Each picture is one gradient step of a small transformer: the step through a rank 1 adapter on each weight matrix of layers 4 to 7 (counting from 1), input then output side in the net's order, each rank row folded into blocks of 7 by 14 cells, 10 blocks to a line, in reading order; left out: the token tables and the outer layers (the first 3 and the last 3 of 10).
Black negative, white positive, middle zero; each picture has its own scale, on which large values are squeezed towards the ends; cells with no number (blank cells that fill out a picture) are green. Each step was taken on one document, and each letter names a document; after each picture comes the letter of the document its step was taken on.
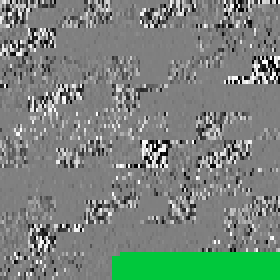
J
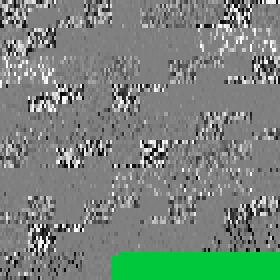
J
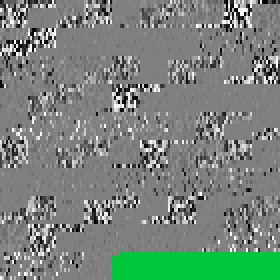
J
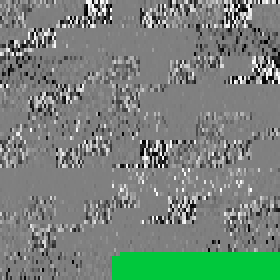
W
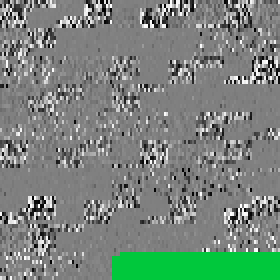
J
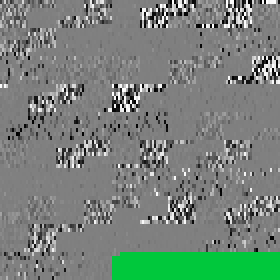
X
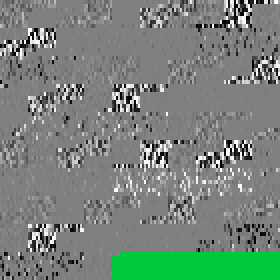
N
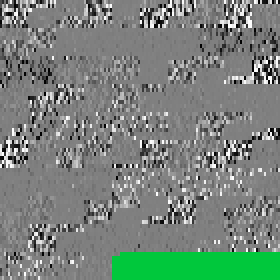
J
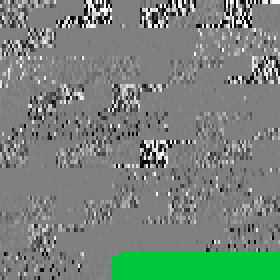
X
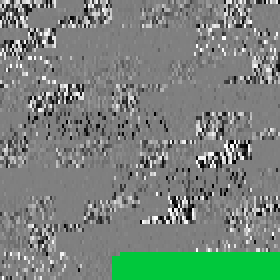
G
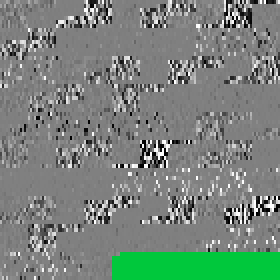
G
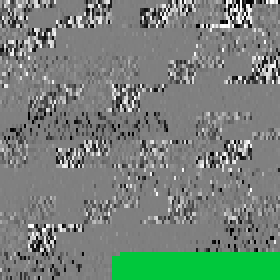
X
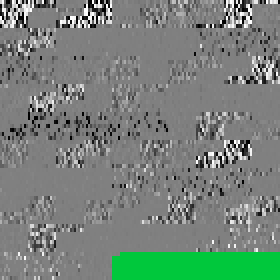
W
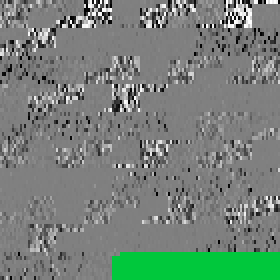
W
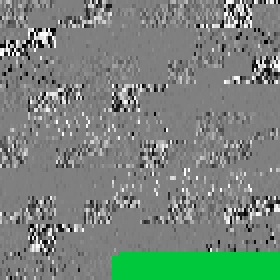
W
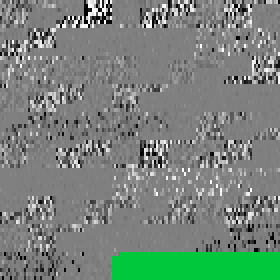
W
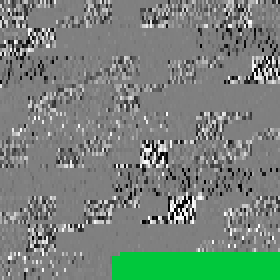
N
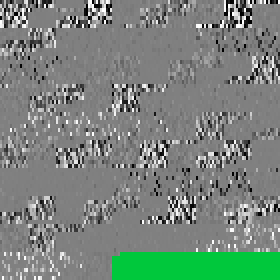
G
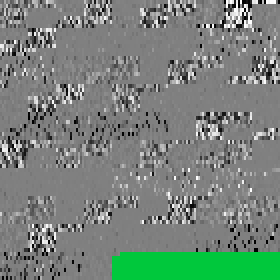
X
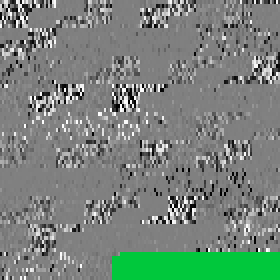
G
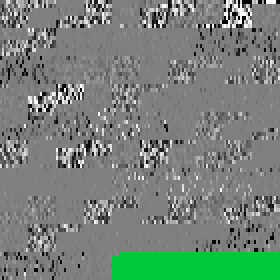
X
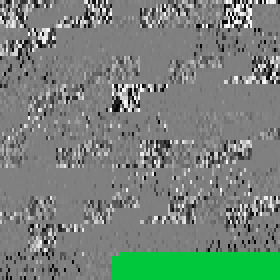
W
